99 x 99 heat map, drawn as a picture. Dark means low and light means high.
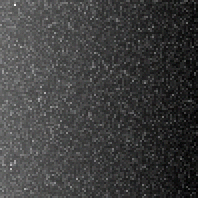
No regular stripes run through it. Values rise toward the left. No single row or column stands out from its neighbours. The histogram is bell-shaped.
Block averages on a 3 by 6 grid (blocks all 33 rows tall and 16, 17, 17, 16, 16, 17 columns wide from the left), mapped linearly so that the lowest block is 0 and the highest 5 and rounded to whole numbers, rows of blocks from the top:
5 4 3 2 1 0 / 5 4 3 2 1 0 / 5 4 3 2 1 0
